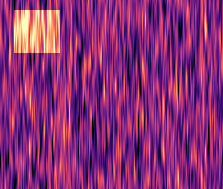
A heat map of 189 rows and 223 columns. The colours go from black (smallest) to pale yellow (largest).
Odd patch: higher, in the top left. Grain: streaks running down. Ninth with the highest average: top left. Mirror symmetry: none.
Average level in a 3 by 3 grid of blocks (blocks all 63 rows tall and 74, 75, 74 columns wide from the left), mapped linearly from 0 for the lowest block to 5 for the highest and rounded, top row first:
5 1 0
1 0 1
1 0 1
